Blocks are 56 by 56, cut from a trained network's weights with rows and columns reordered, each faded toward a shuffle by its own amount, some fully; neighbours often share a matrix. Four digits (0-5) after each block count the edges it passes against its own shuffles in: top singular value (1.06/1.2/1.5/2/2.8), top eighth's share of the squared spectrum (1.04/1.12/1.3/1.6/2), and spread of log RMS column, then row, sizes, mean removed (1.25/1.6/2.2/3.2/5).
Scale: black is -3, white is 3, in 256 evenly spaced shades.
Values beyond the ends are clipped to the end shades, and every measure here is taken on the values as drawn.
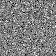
0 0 0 0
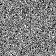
1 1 0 0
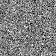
1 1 0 0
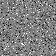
0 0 0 0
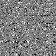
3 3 1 2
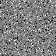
1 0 0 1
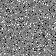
0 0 0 0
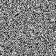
0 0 0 0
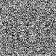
3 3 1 1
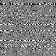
4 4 0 3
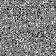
3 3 0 2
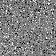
1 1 0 0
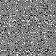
3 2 0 2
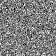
2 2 0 0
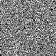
3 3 0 1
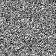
2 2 0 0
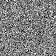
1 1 0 0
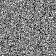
0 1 0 0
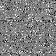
2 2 0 1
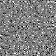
3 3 0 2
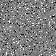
0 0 0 1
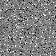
2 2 0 1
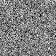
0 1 0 0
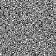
3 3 1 1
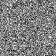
3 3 1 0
